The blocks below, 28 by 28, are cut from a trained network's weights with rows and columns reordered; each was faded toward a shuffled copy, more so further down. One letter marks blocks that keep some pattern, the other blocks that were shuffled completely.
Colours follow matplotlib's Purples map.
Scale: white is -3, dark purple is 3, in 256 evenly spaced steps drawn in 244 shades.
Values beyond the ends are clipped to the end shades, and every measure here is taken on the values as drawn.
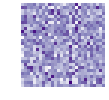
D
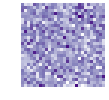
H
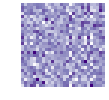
D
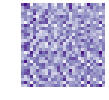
D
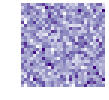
H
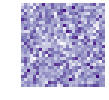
H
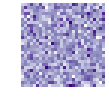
H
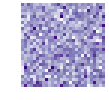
H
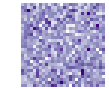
H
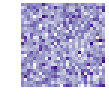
H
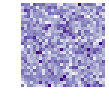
H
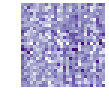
D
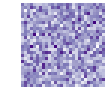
H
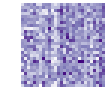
D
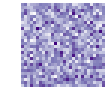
H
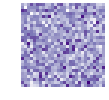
H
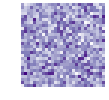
H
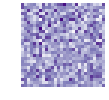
D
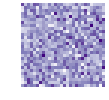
H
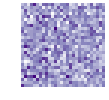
H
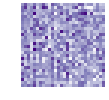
D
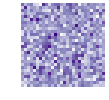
H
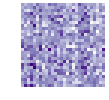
D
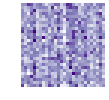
D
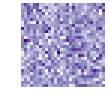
H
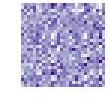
D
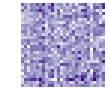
D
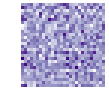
D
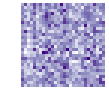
D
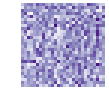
D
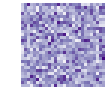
D
